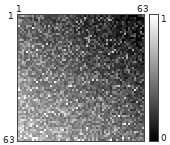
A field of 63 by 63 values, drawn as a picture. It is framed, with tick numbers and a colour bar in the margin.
Stripes: none. Slope: up to the bottom left. Grain: fine. Odd rows or columns: none. Ninth with the lowest average: top right. Average level on the scale: 40%. Ninth with the highest average: bottom left.
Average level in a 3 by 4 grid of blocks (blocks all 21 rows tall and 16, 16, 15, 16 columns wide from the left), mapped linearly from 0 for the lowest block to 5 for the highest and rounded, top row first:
3 2 1 0 | 4 3 2 1 | 5 4 3 3
